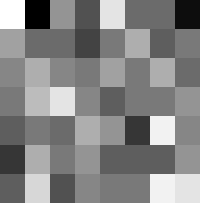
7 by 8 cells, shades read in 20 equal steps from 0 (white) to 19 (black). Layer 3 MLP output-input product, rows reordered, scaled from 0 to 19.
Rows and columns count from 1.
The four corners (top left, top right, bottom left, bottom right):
0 18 12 2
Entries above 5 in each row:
6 8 8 6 7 8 5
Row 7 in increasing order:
1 2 3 9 10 10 12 13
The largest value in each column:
15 19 13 14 12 15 12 18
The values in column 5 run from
2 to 12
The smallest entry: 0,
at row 1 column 1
